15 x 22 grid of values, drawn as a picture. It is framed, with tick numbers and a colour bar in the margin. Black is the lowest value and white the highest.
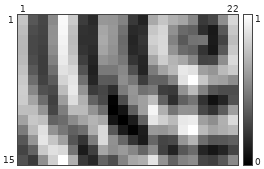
Rings: centred on the top right. Mirror symmetry: none. Slope: none.
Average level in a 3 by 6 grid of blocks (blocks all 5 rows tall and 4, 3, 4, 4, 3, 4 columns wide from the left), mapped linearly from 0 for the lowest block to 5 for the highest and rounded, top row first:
242231
250242
422242
